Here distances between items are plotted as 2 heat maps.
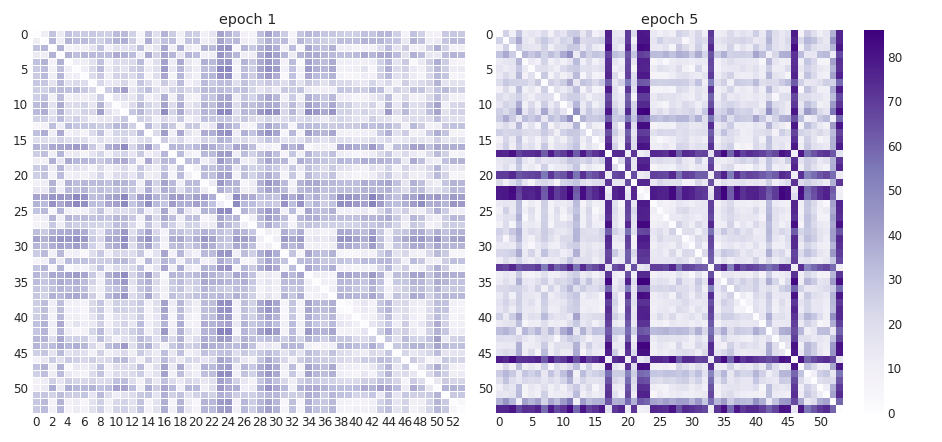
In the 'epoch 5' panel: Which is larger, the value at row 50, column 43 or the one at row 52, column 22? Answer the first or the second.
the second
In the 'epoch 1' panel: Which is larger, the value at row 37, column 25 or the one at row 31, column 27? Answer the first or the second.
the first
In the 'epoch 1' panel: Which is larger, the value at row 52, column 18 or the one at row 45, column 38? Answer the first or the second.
the first
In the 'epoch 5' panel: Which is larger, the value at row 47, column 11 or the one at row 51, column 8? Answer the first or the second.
the first
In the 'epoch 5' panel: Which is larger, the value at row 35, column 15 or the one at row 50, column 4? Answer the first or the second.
the first
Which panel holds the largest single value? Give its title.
epoch 5
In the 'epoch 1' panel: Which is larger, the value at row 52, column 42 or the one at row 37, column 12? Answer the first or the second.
the second
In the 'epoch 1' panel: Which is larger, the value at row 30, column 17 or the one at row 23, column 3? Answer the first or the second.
the second
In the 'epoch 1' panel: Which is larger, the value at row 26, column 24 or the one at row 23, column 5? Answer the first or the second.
the second
